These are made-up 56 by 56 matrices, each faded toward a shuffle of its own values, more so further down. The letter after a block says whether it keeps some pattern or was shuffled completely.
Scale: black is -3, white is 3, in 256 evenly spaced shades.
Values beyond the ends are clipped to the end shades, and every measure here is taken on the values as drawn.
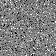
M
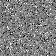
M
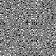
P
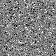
M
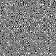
P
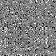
P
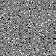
P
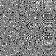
P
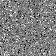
M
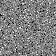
M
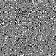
P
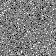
M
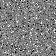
M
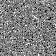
M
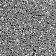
M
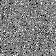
M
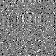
P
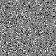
P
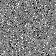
M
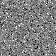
M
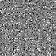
P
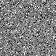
M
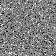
M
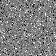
M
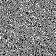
M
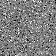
M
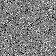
M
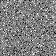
M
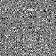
P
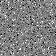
M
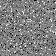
M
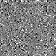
P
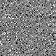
P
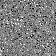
M
